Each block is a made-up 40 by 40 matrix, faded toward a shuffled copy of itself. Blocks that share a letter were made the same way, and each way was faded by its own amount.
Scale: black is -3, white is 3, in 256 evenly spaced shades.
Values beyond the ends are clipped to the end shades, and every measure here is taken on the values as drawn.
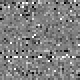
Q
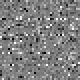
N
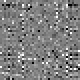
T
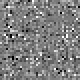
Q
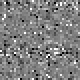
N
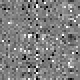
T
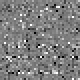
Q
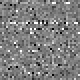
Q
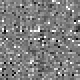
N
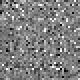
N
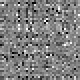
T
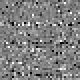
Q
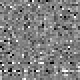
N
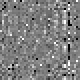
T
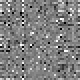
T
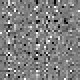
T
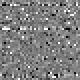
N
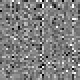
T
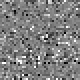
Q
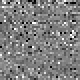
Q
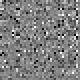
T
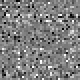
Q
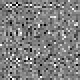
T
